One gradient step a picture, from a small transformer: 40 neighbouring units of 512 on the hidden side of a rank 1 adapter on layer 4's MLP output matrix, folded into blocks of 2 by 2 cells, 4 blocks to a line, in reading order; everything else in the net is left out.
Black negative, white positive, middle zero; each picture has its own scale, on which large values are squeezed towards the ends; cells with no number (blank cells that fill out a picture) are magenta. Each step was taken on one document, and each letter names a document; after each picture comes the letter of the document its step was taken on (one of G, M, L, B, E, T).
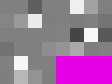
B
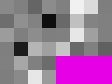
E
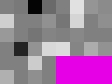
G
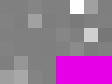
B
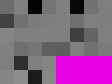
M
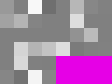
M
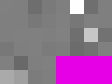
B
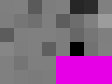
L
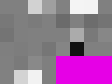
L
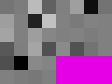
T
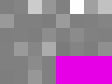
G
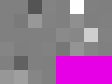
B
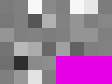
T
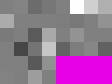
G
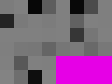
M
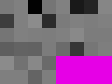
T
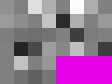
E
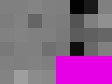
L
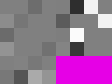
L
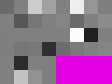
M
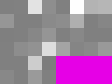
G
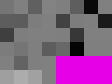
L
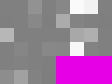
L
